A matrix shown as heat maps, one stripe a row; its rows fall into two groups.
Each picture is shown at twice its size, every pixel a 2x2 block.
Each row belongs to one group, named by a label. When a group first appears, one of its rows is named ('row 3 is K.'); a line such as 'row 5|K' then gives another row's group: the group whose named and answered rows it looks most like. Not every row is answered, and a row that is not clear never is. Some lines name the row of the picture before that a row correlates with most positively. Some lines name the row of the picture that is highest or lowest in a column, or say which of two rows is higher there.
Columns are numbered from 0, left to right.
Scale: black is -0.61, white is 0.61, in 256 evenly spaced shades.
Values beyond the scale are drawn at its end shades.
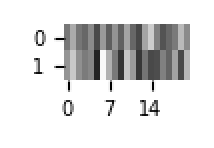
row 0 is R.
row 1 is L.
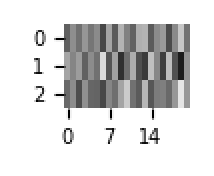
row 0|R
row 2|R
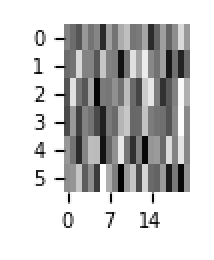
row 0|R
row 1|L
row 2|R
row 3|R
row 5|L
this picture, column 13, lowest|4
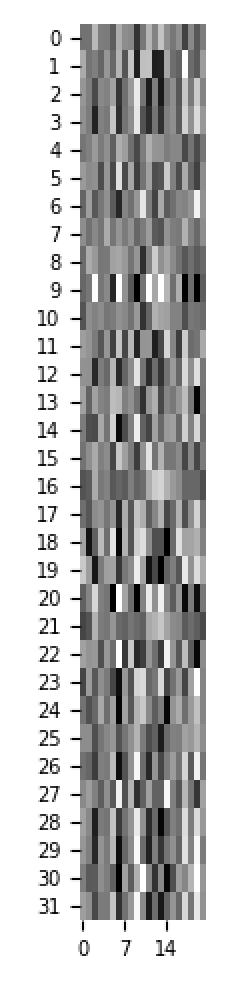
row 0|L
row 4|L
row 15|L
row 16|L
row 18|R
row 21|L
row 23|R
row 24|R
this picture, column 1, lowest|18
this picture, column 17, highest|1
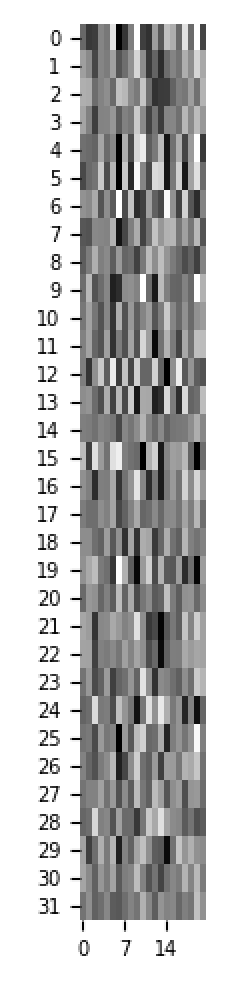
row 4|R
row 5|R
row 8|L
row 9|R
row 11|R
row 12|R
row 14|R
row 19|L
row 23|R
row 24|L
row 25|R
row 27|R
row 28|L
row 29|R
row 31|R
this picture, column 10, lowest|15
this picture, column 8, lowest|5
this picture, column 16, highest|12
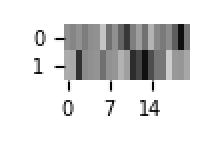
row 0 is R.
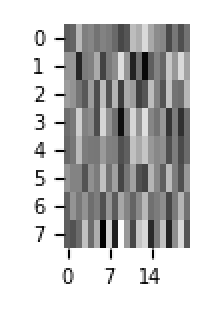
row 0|L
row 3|L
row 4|L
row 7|R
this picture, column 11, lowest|1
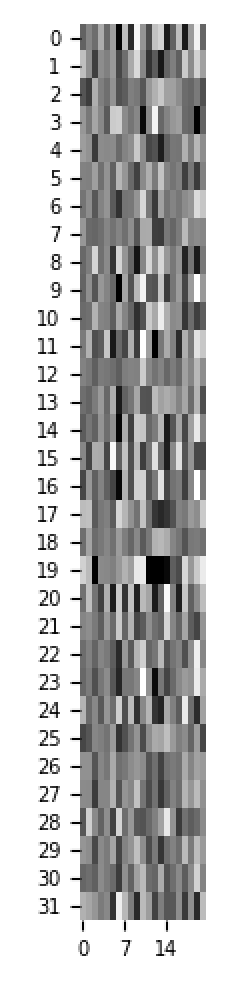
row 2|L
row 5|L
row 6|R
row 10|L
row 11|R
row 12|R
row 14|R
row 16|R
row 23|R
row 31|L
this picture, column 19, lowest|3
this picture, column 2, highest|8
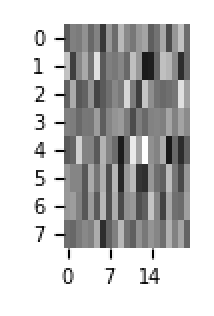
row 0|R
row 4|L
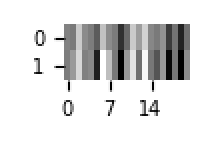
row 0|L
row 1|L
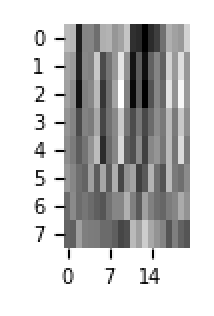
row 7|L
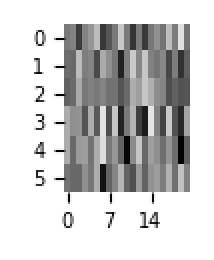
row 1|L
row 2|L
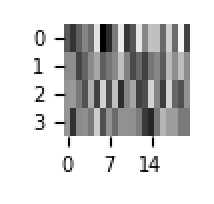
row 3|R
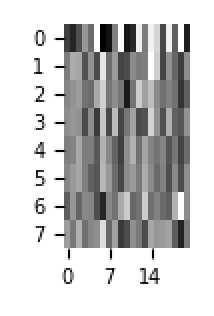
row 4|L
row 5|L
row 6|R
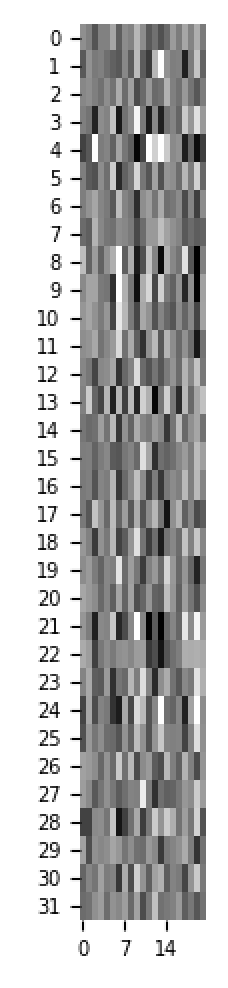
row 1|R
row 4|L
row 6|L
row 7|L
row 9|L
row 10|L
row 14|R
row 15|R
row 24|R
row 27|R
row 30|R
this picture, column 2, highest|4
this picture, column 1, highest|13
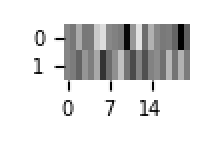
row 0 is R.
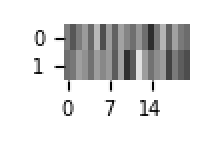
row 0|R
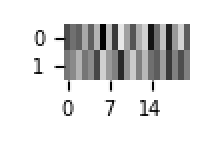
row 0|R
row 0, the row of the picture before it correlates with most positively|0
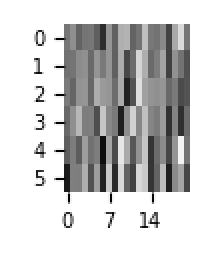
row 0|R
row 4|R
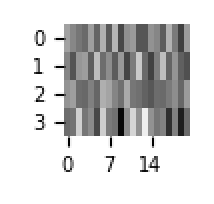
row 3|L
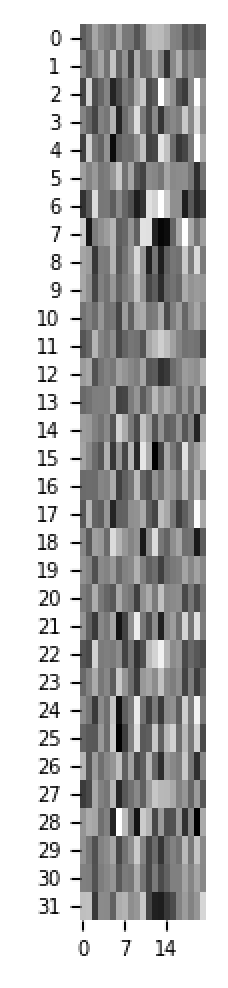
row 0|L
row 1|R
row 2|R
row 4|R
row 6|L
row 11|L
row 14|L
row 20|L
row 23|L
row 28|L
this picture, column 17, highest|7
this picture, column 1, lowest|7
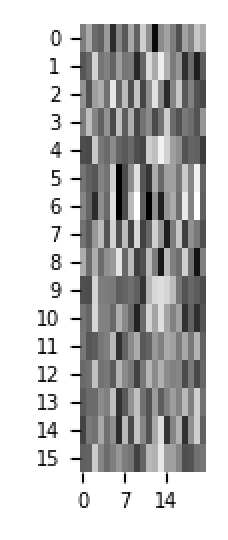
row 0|R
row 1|L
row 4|L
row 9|L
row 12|L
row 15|L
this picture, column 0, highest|8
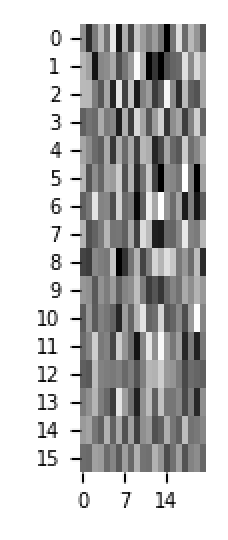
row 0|R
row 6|L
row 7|R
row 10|R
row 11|L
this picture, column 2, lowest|1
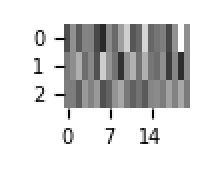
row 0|R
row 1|L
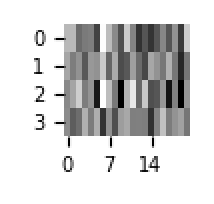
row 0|L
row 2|L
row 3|R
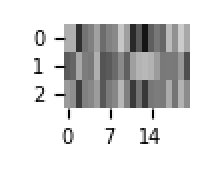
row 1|L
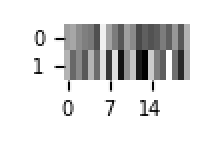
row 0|L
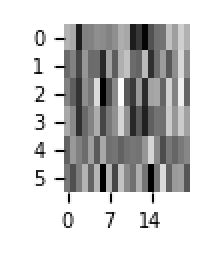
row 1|R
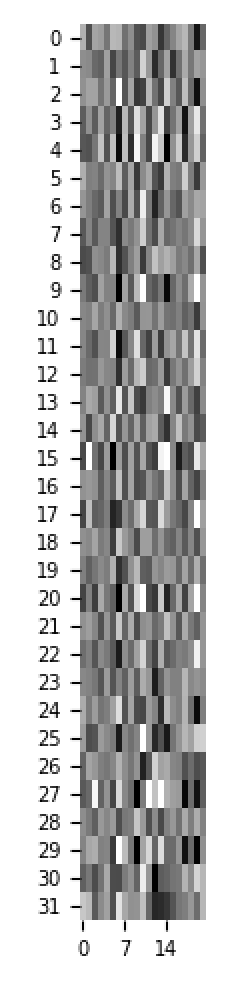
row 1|R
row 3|R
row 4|R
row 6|R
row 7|R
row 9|R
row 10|L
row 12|R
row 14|R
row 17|R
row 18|L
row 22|R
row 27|L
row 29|L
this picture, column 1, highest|15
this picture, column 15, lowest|1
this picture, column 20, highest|25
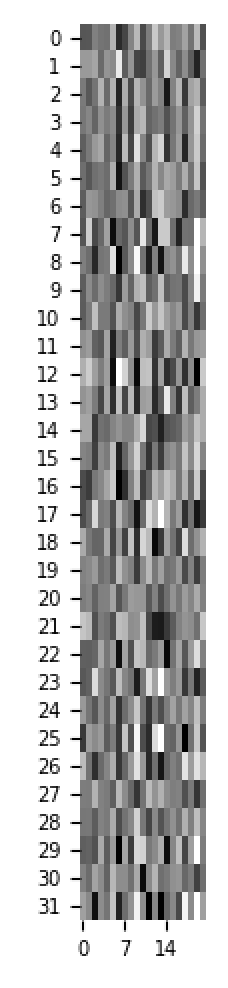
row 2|R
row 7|R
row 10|L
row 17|L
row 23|L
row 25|R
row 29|R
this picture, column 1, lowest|16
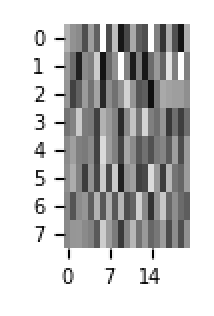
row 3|L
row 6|R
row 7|L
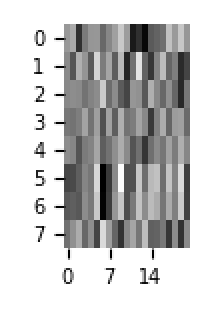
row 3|R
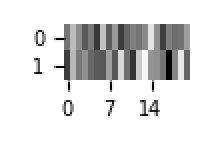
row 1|R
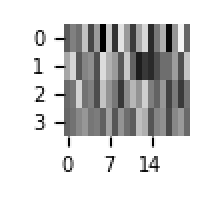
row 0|R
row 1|L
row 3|R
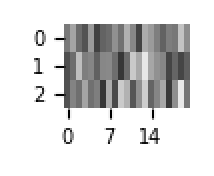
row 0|R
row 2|R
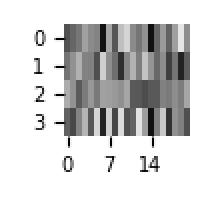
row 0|R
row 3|R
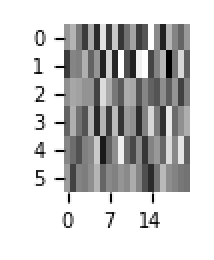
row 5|R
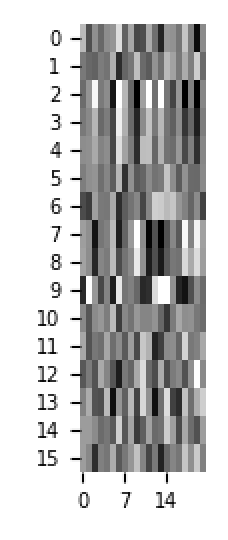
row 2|L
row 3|L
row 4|L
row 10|R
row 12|R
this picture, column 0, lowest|9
